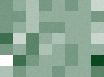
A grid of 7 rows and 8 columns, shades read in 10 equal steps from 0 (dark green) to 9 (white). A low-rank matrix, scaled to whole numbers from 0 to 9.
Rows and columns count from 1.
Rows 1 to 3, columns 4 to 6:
4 5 4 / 5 5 5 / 4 4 5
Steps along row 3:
up up down same up same up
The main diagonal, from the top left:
4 4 6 5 5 4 5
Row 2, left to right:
4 4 6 5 5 5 5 4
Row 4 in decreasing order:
7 7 6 5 5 5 3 2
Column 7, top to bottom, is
5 5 5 5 5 5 5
